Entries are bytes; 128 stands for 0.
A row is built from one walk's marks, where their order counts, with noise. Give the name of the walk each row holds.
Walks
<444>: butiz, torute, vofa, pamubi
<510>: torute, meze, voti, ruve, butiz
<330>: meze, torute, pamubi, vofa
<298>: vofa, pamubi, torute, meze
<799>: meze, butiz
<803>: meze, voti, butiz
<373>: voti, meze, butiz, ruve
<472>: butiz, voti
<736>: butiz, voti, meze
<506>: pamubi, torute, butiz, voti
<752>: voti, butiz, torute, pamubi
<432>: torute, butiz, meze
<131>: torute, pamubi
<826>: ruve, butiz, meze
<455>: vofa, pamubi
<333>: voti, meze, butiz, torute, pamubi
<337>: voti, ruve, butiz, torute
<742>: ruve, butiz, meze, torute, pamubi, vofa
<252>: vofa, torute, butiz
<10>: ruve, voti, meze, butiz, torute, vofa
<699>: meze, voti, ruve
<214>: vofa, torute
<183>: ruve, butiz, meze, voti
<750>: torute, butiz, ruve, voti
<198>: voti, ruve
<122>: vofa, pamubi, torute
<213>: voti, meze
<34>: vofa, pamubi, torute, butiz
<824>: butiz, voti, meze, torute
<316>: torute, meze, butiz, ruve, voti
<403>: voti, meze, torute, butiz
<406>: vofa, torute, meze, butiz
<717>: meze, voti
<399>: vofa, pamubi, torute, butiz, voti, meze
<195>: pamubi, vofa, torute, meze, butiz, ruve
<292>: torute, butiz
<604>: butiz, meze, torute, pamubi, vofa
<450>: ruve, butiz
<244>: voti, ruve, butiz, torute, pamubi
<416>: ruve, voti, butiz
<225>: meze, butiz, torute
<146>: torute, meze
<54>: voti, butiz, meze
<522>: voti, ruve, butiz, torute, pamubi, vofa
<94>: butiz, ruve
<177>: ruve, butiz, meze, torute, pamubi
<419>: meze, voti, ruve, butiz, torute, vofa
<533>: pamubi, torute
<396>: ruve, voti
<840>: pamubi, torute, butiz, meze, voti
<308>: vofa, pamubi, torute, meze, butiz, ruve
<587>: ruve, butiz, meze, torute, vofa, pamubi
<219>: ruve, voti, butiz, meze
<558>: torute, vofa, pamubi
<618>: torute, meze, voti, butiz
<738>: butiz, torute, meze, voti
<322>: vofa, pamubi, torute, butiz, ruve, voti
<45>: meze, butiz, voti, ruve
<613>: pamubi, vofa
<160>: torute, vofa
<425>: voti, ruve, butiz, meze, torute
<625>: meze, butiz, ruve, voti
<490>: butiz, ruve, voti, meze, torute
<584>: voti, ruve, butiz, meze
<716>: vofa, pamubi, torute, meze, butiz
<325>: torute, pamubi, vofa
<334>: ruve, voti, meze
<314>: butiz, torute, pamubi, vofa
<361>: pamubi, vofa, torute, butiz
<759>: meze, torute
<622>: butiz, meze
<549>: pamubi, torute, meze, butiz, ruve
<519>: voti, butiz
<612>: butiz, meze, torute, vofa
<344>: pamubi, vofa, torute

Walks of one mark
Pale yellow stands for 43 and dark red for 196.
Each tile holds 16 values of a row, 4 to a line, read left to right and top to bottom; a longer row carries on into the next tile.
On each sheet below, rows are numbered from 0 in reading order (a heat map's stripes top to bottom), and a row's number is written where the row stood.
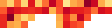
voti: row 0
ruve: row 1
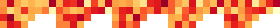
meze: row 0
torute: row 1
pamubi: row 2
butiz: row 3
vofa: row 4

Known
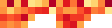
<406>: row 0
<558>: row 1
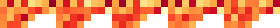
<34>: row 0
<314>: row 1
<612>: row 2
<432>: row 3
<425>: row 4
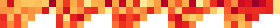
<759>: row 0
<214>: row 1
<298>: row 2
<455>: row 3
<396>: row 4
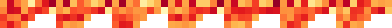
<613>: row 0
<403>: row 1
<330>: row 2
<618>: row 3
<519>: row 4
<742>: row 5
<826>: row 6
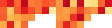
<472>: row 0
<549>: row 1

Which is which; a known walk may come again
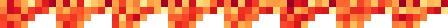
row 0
<613>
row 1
<604>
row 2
<214>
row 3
<587>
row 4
<826>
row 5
<160>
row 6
<219>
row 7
<146>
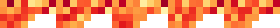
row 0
<612>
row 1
<54>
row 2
<330>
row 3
<425>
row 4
<584>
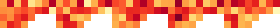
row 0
<742>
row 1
<455>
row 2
<450>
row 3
<213>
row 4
<717>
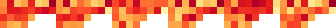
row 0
<519>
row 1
<403>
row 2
<472>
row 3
<292>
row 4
<396>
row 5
<716>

